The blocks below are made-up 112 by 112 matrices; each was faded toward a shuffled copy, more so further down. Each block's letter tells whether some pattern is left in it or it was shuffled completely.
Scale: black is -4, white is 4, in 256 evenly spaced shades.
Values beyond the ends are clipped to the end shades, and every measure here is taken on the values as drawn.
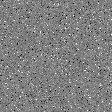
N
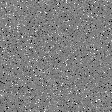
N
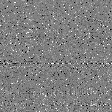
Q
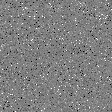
N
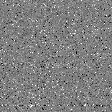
Q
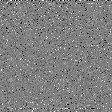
Q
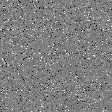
Q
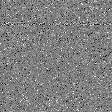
Q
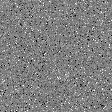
N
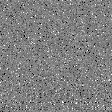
Q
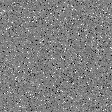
N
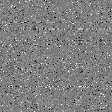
Q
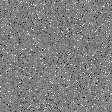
N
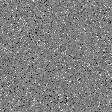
N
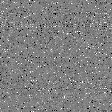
Q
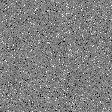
N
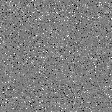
Q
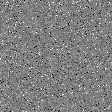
N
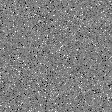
N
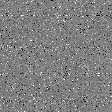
Q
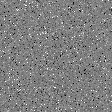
N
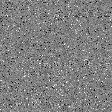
Q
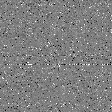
Q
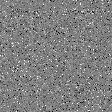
Q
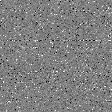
Q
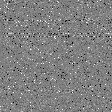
Q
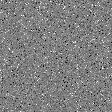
N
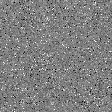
Q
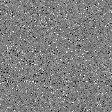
Q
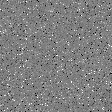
N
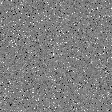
N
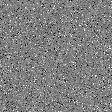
N
